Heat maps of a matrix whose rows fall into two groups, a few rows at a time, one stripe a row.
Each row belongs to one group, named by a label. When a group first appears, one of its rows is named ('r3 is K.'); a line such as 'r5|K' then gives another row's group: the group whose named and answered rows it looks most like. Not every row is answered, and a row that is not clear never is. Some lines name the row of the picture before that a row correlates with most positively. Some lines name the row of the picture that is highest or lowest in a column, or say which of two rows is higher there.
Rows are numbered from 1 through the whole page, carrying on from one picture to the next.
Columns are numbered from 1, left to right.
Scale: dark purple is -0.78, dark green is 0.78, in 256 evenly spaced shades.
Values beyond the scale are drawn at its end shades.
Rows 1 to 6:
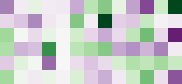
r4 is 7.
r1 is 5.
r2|7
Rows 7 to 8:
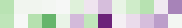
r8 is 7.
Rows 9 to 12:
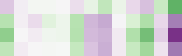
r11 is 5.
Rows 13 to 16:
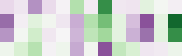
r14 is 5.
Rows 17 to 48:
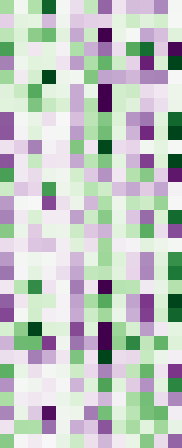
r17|7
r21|5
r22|7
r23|7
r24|7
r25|5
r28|5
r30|7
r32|5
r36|5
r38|5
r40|7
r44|5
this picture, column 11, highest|20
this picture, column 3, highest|40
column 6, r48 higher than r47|Yes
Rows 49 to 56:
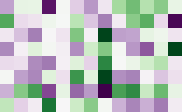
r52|5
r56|7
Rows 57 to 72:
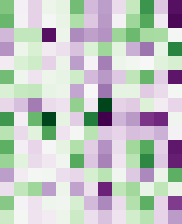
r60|5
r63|7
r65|7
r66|7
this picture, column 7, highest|65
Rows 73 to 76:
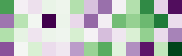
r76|5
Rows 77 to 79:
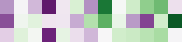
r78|5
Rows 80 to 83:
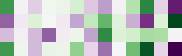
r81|5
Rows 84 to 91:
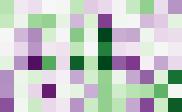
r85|7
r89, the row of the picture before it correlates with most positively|81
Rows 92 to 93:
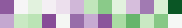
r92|5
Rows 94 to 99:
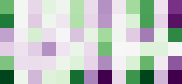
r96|5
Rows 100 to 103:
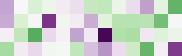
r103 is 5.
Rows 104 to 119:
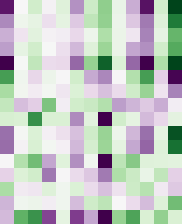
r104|5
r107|5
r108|5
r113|5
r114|5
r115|7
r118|5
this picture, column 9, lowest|111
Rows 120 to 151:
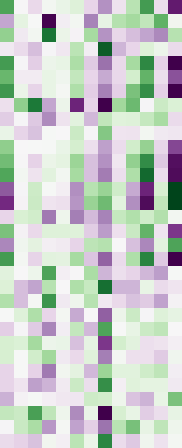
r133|5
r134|5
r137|5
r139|7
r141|7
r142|7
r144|7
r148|5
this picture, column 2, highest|127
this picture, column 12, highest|121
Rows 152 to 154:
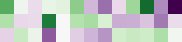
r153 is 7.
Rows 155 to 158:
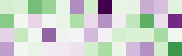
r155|7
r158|5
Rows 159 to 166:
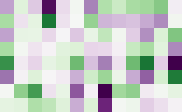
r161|5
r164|5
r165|7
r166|7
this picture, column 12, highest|159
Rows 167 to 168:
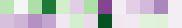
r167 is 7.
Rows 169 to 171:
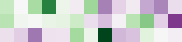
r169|7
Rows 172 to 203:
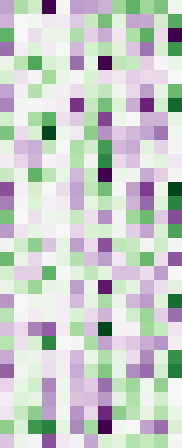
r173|5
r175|5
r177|7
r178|5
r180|7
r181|7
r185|5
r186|5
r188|5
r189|7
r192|7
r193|5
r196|7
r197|5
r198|5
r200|7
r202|7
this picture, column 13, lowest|174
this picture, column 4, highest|181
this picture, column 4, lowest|172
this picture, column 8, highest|195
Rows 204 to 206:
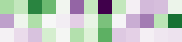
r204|7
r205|5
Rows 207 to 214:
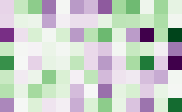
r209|5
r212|7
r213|7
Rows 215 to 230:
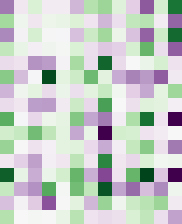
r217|5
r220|7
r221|5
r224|7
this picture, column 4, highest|220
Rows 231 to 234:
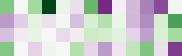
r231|7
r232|5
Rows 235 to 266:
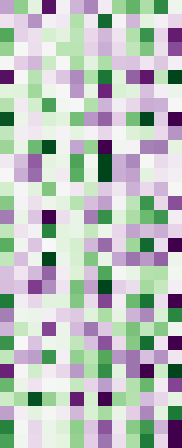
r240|5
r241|7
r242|7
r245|7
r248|7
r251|7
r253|7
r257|5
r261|5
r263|7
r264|5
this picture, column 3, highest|263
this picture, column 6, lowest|263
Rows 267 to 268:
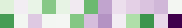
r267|7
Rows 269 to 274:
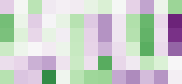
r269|5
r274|7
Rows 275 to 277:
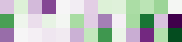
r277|5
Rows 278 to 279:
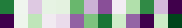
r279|5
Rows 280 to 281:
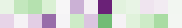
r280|7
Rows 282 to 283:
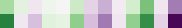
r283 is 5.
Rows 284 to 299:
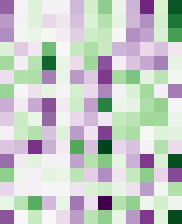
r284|5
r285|5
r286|5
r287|7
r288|7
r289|7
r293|7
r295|5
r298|7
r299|5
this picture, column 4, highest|288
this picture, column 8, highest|294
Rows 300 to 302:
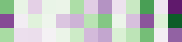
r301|5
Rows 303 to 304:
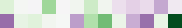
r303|7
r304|5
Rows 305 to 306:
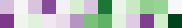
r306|5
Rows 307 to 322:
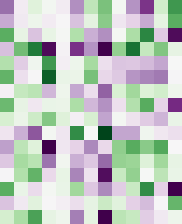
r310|7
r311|7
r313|7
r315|7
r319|7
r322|7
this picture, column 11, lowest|307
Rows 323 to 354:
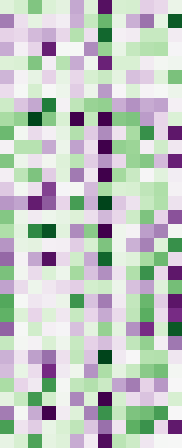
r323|7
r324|5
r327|7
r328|5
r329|7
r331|7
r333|7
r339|7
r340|5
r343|5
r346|5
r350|7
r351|7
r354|7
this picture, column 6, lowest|331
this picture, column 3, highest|331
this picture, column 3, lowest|337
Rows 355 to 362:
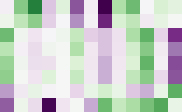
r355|7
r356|7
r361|5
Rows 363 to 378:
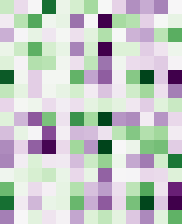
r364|7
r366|7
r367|7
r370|5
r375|7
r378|5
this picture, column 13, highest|374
